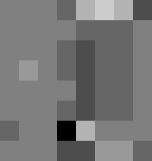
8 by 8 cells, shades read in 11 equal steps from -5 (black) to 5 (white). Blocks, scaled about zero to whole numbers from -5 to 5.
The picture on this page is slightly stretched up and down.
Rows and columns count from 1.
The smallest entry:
-5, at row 7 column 4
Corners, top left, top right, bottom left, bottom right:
0 -2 0 -1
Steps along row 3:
same same down down up same up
